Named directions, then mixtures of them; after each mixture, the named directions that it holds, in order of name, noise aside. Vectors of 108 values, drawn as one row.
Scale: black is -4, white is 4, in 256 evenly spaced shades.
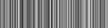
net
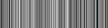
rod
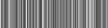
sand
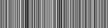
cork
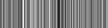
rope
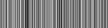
cork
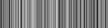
rod, rope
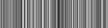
rope, sand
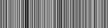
cork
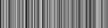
cork, sand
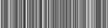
sand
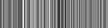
rope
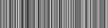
cork, net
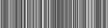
rope, sand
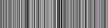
cork, rope
